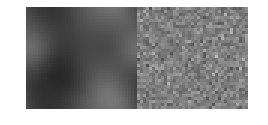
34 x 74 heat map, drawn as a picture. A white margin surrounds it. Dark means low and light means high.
It is made of 1 by 2 panels. Panel 1,1: low, smooth. Panel 1,2: middling, fine-grained.
